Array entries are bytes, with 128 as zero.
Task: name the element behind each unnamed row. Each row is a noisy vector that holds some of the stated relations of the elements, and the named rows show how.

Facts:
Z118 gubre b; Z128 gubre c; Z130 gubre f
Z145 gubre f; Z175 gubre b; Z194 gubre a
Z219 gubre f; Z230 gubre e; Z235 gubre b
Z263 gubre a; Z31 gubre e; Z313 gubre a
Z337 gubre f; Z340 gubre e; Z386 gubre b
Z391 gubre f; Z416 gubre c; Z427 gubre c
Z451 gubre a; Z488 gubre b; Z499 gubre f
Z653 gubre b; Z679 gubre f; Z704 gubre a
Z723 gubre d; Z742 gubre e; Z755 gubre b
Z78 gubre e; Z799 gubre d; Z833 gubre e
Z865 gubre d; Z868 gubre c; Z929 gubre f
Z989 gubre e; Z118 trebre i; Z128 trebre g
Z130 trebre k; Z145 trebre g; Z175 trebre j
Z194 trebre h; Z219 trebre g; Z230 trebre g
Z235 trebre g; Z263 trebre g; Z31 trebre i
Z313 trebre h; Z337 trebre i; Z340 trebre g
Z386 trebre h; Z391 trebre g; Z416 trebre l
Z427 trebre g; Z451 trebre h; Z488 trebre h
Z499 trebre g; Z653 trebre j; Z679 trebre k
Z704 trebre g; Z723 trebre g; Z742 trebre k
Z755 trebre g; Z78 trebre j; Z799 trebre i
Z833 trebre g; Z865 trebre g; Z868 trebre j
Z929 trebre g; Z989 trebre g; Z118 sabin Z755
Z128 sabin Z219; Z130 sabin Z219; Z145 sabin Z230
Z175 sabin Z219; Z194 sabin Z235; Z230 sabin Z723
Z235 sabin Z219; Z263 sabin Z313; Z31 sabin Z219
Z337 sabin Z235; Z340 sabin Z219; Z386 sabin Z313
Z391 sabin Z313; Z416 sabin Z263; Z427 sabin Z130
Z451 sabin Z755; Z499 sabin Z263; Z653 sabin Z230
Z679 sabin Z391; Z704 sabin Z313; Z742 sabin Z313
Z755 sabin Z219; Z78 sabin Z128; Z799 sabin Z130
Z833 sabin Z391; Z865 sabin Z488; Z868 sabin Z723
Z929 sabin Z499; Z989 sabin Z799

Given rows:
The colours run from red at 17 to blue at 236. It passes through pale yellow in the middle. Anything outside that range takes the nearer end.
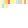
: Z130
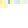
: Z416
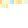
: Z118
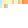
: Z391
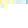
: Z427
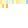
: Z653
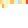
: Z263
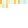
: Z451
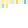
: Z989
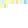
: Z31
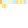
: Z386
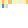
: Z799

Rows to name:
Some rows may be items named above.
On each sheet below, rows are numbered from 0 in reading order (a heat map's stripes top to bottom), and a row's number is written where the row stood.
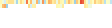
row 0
Z313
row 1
Z488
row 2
Z499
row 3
Z194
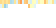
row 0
Z755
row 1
Z337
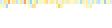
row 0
Z219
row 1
Z679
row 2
Z704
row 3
Z868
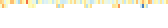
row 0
Z263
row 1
Z416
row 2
Z865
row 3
Z865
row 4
Z145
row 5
Z799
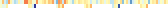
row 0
Z723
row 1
Z235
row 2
Z230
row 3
Z653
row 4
Z128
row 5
Z929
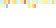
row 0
Z219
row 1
Z145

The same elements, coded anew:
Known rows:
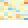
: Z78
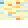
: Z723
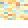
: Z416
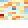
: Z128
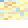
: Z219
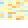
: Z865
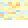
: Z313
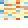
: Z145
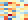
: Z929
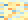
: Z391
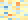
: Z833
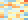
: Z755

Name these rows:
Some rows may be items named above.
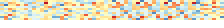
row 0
Z499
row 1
Z230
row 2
Z499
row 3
Z263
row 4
Z989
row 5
Z989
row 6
Z989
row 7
Z145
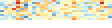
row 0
Z653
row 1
Z386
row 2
Z723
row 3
Z230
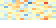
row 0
Z488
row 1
Z868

